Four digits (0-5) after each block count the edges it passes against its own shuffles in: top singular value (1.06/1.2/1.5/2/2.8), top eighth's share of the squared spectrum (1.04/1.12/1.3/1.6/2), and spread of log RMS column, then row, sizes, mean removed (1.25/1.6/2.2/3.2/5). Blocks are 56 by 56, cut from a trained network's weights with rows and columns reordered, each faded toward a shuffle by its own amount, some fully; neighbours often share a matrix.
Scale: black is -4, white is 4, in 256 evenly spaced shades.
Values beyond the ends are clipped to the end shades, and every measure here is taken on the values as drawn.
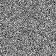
0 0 0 0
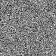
0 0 0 0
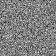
1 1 0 0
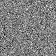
0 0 0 0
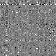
3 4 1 2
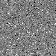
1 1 0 0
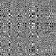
4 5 3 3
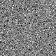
1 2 1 0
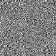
3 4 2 2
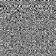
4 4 1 3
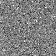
0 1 0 0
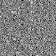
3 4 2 2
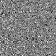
2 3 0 1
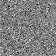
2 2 0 1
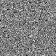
0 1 0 0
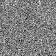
1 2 0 0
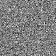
2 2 0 0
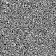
2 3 1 1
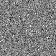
1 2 0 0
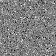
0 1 0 0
